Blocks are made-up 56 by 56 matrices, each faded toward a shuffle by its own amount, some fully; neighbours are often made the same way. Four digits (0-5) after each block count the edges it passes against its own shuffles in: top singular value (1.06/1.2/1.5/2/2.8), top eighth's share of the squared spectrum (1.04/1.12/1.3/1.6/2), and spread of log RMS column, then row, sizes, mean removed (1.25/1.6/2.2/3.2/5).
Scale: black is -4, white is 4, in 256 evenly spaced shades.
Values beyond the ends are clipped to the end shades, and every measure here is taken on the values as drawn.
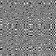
5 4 3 3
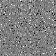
3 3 1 1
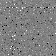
2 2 0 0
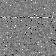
3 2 0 1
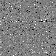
2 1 0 1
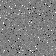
0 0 0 0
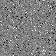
0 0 0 0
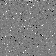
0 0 0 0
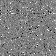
2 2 0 1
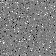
0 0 0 0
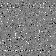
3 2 0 1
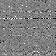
4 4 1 2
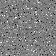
2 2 0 1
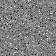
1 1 0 0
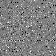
3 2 0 1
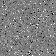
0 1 0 0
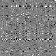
4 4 2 2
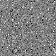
3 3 1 0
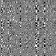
4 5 3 2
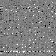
3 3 0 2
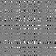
4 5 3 3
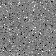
2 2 1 0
